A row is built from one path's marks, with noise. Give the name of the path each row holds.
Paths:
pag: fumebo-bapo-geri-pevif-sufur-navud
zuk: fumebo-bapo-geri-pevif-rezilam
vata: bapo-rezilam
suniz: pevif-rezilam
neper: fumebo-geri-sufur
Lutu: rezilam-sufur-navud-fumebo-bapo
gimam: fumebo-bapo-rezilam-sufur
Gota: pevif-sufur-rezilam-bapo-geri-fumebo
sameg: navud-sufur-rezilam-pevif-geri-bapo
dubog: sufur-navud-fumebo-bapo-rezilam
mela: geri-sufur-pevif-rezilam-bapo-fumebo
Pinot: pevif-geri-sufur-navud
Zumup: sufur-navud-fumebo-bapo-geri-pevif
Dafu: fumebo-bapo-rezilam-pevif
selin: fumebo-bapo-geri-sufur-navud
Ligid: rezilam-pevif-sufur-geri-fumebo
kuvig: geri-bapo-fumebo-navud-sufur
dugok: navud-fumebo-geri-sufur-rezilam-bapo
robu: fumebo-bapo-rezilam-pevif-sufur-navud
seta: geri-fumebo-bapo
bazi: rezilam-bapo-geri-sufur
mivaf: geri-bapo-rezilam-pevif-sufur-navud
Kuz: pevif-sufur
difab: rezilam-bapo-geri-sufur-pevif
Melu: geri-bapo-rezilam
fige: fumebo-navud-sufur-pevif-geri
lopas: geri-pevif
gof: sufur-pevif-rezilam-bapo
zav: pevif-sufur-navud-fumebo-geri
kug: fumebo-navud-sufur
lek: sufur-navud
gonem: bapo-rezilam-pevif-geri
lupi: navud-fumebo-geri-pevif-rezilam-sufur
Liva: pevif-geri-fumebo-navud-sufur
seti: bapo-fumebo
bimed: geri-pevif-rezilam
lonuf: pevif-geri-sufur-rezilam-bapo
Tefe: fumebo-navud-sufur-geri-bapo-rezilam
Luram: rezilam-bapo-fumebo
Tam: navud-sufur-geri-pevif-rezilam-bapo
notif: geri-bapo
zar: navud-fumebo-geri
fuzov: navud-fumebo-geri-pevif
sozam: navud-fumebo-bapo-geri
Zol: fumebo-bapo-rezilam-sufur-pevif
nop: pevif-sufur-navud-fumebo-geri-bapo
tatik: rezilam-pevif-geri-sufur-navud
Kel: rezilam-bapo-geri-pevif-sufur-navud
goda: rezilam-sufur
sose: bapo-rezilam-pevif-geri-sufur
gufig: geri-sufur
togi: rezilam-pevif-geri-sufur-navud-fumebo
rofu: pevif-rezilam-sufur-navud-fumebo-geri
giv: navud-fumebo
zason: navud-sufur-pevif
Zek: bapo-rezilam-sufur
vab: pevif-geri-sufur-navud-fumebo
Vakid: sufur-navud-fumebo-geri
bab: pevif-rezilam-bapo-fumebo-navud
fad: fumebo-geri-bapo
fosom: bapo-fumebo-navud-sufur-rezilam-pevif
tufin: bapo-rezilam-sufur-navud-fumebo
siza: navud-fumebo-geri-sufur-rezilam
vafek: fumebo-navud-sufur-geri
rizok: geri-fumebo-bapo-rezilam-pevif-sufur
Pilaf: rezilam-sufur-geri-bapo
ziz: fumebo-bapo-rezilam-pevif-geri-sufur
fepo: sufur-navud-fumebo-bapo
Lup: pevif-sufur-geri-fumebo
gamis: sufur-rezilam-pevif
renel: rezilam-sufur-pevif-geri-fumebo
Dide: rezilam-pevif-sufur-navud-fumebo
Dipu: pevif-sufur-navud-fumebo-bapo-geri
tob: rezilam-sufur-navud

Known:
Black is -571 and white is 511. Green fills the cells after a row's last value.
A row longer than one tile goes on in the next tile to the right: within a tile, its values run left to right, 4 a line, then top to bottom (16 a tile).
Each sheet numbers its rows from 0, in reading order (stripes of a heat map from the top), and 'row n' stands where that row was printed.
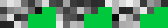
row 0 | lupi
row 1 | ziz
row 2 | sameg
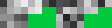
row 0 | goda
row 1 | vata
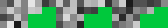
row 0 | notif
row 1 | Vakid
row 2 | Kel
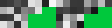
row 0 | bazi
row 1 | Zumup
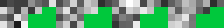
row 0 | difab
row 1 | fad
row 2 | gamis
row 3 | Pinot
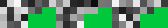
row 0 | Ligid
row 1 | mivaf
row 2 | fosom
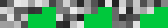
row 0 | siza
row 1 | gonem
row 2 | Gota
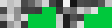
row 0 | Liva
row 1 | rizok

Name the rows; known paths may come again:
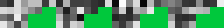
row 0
gufig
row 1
ziz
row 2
Gota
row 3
Dafu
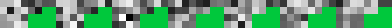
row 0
tatik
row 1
Liva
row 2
lupi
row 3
pag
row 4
notif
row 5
gamis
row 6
goda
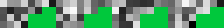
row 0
fosom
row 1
lopas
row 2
mivaf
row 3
tob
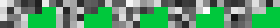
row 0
Dide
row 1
sose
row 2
siza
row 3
Melu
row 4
vata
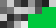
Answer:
gonem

